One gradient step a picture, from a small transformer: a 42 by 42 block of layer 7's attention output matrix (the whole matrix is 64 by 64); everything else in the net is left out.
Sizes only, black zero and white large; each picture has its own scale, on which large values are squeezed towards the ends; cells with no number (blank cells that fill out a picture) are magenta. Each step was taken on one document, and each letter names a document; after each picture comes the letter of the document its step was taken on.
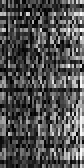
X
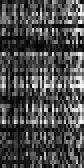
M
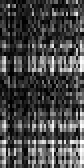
X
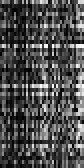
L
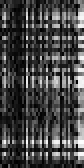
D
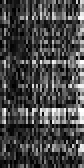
L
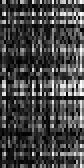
X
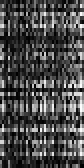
M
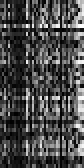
D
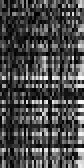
L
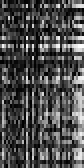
D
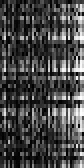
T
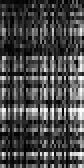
M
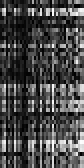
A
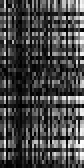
T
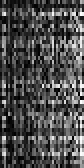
X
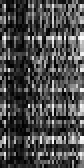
A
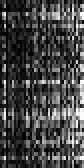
T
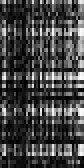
A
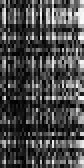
A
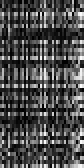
M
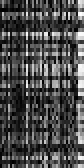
L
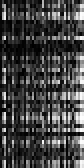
T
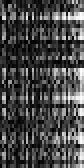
T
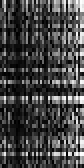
T
